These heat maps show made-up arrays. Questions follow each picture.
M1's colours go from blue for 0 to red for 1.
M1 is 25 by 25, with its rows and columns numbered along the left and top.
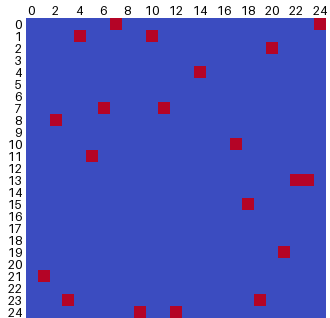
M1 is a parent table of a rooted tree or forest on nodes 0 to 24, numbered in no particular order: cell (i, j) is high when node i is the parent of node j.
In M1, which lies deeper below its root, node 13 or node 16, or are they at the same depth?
the same depth
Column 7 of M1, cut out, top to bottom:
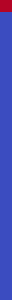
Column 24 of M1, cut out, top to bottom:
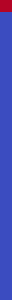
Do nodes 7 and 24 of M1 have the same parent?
yes
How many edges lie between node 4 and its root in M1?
5
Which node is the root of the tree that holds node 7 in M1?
0
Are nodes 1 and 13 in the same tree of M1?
yes
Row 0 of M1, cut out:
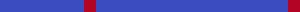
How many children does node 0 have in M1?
2
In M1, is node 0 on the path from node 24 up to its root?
yes
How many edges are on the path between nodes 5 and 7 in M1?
2
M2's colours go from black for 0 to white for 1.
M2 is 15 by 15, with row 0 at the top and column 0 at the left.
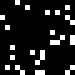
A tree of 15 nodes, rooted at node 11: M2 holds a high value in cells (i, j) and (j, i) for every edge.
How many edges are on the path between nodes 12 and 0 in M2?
5
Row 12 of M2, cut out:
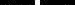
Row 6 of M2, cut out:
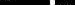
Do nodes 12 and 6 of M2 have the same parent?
no
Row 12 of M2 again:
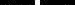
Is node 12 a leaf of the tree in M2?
yes
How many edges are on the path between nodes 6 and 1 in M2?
5
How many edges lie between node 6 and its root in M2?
3
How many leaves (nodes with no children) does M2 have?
6
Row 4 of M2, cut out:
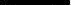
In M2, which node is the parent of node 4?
14
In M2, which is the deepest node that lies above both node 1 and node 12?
14
